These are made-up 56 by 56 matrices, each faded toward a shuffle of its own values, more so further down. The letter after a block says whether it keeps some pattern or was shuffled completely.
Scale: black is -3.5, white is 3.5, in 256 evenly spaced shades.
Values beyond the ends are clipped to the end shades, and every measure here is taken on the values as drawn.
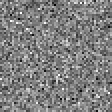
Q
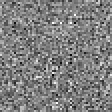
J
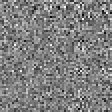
J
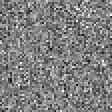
Q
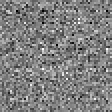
J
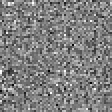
J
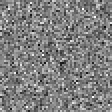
Q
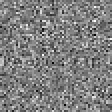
J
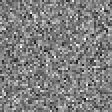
Q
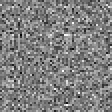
J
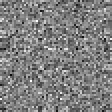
J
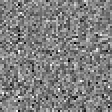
J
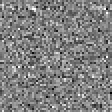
J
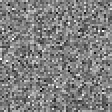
Q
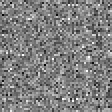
J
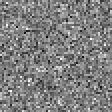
Q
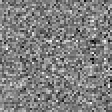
J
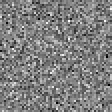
Q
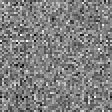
J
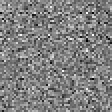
J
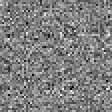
J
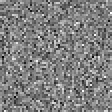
Q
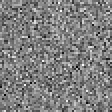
Q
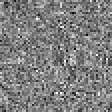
J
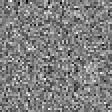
J
